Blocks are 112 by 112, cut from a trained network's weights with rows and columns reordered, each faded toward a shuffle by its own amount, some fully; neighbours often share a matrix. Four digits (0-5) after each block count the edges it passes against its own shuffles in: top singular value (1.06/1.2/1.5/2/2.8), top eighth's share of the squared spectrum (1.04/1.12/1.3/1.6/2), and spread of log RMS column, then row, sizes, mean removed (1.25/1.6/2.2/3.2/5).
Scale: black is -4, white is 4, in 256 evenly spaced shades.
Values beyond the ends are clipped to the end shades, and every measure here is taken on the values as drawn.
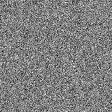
1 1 0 0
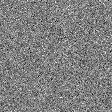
0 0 0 0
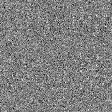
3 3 1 1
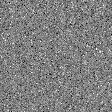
0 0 0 0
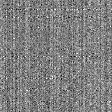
4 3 0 3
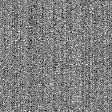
3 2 0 2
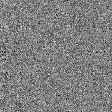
3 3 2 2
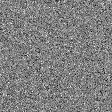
0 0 0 0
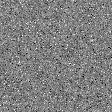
0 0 0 0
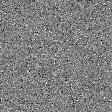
0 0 0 0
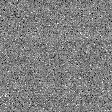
1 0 0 0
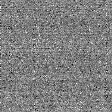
2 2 2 0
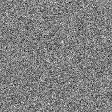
2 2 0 0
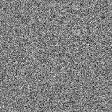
3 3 1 1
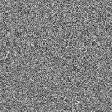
3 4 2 1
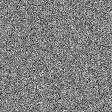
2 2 0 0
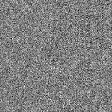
3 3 2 1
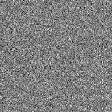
3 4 2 1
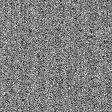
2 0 0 0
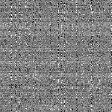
3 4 4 1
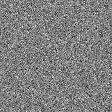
1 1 0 0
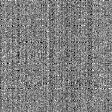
4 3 1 3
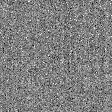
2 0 0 0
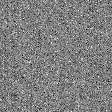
1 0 0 0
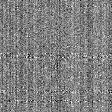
4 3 1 3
